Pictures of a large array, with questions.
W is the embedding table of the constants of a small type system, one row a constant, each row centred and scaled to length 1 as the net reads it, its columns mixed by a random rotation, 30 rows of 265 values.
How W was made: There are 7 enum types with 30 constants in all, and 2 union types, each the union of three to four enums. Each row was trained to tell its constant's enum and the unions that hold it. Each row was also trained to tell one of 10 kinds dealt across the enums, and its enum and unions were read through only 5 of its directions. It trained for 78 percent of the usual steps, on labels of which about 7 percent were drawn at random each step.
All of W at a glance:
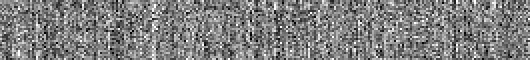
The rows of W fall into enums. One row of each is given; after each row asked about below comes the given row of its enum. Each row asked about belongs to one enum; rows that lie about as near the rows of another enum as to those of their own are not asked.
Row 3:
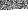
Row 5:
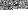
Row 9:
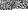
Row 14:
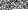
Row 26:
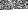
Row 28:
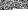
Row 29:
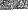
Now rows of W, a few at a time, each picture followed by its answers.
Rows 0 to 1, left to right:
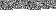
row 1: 3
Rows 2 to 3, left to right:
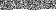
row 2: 26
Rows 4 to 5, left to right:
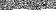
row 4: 3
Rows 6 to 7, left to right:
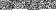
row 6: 9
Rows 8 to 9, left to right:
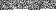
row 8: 29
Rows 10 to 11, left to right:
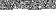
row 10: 5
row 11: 29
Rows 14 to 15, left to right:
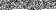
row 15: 26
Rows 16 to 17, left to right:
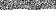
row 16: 5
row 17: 5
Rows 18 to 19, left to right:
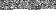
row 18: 29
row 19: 5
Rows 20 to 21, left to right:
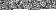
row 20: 29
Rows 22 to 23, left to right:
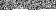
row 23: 14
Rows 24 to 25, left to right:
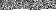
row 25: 3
